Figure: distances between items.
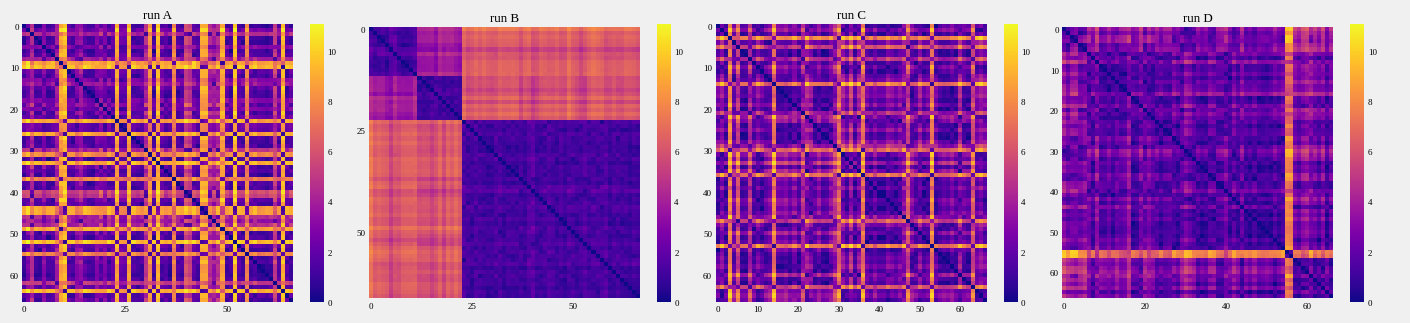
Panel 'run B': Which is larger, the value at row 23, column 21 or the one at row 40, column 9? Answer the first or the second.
the first
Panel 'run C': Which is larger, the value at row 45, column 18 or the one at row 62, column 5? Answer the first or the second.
the second
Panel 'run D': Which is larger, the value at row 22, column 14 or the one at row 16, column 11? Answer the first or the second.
the second
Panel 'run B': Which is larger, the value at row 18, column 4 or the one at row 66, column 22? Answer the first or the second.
the second
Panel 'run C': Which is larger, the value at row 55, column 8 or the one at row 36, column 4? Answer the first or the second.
the second
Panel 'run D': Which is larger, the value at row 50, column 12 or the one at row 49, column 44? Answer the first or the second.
the second
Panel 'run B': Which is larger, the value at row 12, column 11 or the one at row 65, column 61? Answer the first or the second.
the first
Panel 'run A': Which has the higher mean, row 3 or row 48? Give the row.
48
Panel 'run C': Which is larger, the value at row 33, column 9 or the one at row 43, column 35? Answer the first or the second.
the first
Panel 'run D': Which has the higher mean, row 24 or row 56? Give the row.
56
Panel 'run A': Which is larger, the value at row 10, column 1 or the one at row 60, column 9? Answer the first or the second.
the first
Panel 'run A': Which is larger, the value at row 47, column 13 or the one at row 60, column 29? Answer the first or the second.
the first
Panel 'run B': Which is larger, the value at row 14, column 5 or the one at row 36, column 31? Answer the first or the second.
the first
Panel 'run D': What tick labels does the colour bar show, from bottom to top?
0, 2, 4, 6, 8, 10
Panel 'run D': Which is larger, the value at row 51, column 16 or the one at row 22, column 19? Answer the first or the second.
the first
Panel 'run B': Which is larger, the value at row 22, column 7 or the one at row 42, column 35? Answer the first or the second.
the first
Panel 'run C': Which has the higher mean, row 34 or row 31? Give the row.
31
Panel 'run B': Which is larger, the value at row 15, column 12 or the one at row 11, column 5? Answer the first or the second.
the second
